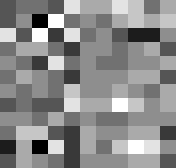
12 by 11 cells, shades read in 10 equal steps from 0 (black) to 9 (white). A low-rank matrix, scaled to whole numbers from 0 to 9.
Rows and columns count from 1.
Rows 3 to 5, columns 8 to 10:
3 1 1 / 4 5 6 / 4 5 5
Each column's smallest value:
1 3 0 2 2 4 4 3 1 1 2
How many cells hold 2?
8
